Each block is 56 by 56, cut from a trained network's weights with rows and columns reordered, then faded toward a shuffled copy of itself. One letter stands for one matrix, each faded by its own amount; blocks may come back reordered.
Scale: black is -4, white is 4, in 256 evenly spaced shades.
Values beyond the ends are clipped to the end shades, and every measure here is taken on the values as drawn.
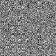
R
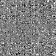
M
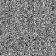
R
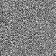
R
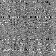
M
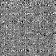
M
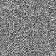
R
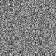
R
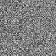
R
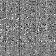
M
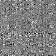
M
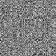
R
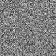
R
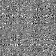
M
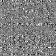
M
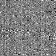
M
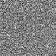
R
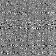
M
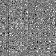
M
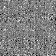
M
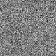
R
